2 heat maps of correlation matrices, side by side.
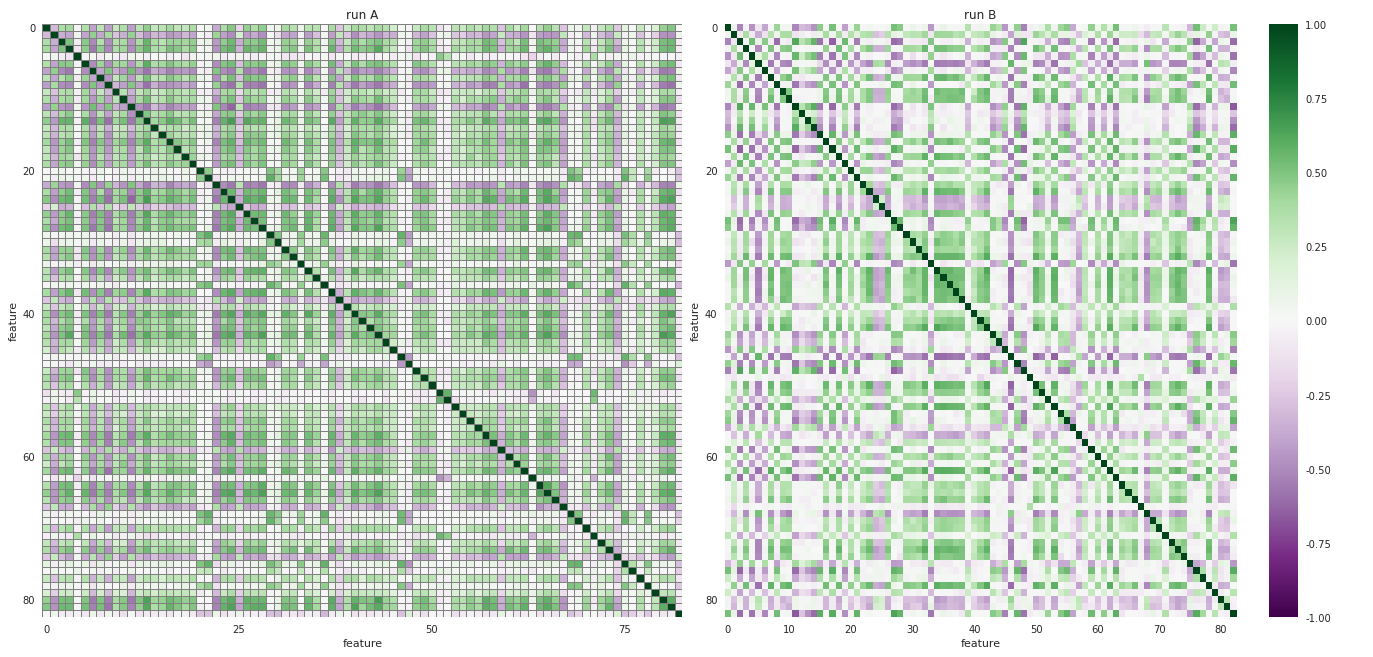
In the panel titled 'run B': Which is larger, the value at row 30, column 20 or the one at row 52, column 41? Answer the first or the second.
the first
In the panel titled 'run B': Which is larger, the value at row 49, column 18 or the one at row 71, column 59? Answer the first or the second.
the second
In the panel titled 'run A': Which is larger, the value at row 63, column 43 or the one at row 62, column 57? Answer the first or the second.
the second
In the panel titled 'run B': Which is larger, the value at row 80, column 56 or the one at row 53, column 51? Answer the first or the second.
the second
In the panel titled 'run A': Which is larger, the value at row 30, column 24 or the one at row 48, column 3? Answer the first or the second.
the second
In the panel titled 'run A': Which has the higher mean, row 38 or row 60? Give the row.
60
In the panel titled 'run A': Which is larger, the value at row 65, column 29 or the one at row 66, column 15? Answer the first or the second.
the second
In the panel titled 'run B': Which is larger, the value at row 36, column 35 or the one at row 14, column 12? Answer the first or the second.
the first
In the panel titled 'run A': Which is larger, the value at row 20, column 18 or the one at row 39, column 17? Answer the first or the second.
the second
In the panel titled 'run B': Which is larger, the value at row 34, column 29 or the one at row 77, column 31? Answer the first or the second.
the first
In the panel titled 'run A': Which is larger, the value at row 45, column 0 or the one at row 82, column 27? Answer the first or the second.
the first
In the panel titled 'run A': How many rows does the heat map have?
83
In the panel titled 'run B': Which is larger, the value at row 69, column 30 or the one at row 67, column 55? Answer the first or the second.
the first
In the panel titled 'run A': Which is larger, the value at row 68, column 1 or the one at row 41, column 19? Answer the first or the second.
the second
